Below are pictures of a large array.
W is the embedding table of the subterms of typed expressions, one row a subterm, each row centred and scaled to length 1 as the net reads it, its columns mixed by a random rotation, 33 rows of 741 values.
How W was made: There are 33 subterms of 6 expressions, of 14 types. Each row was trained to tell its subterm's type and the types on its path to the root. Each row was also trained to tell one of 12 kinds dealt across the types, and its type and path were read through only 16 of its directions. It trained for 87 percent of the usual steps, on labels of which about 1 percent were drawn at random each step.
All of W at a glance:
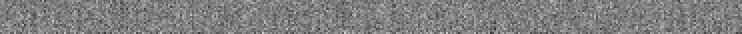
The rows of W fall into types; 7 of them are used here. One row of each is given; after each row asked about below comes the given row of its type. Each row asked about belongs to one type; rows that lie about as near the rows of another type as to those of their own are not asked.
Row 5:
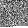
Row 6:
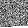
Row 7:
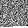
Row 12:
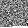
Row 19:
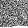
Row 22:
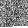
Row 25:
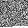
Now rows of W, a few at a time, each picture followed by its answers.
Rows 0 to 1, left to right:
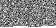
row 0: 7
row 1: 12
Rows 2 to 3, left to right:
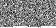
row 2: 7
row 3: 25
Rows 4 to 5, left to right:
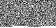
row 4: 6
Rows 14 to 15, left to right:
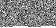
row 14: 19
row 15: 19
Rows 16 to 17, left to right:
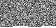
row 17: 19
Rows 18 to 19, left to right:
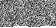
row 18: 25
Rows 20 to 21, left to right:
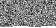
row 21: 6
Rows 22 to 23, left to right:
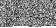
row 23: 25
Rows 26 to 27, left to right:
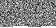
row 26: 7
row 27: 25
